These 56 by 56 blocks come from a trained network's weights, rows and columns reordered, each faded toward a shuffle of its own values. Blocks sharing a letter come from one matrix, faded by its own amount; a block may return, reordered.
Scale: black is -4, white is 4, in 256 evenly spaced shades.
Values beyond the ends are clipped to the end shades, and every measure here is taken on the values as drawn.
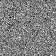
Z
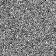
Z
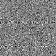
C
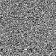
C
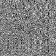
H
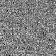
C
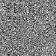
H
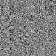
H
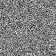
Z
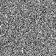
Z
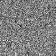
C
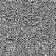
C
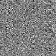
H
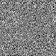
C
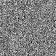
Z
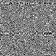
C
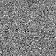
C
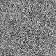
Z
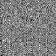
H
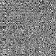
H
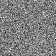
Z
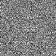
C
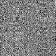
H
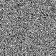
Z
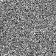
Z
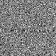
C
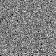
C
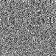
H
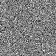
Z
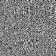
H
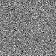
C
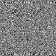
C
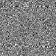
C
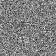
Z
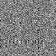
H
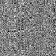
H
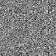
H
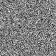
Z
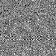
C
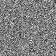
Z
